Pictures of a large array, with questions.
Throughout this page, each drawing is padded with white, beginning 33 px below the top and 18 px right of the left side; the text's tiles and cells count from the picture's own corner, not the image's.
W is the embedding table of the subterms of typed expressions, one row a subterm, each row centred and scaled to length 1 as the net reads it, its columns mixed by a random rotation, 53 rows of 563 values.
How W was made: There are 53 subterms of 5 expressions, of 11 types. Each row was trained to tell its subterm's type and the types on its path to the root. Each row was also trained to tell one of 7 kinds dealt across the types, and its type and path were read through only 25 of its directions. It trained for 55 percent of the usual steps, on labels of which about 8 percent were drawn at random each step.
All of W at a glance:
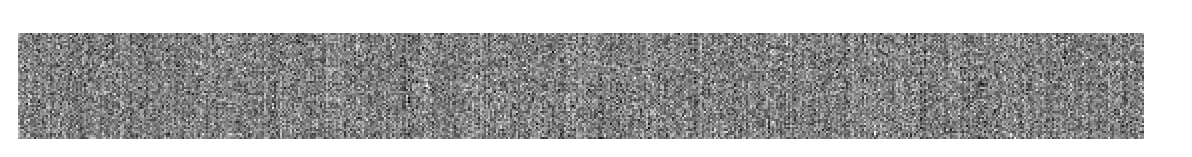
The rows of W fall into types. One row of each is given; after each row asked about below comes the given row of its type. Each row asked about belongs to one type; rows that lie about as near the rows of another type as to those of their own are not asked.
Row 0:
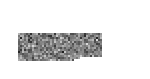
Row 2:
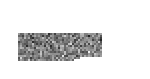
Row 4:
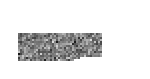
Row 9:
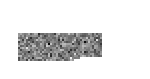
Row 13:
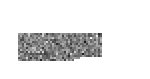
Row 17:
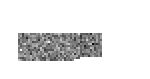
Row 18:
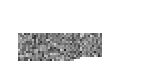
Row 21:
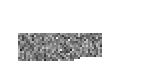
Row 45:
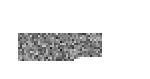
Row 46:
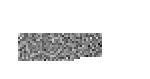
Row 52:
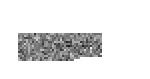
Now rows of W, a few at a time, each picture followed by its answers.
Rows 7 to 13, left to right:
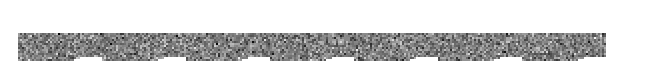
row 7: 18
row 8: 45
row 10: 17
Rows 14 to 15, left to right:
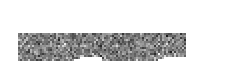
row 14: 18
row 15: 2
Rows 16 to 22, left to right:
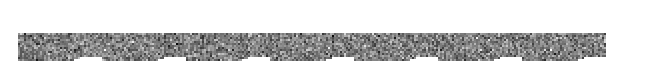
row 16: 21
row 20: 52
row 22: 13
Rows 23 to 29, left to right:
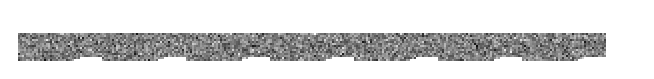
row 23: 4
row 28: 13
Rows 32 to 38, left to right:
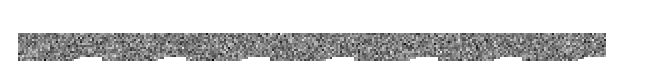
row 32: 4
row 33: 4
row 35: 13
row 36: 45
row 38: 2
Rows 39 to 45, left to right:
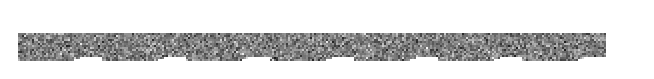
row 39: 52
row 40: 2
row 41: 17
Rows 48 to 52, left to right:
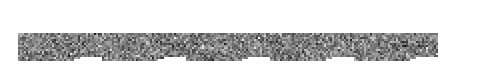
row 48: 13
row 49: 46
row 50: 21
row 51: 21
